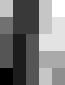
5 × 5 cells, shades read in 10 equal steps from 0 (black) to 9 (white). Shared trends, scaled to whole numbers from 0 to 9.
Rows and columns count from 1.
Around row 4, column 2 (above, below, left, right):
1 1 3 3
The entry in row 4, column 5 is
6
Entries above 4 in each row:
3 2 2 2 2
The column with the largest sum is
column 5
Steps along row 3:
down up up same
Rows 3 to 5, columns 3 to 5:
3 8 8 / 3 6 6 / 3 7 5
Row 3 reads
3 1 3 8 8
